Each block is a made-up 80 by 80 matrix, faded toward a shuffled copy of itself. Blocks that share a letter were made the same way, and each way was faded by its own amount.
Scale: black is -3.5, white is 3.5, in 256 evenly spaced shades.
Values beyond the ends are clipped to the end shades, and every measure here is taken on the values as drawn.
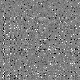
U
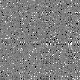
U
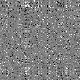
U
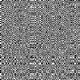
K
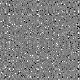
U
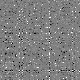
U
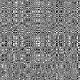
K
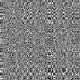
K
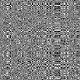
K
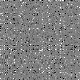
U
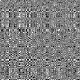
K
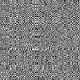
K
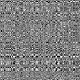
K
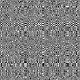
K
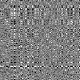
K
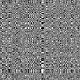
K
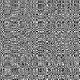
K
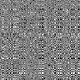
K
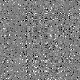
U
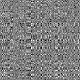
K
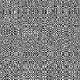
K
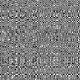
K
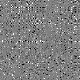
U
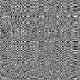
K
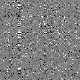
U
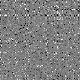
U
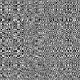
K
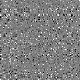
U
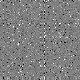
U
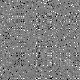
U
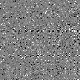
U
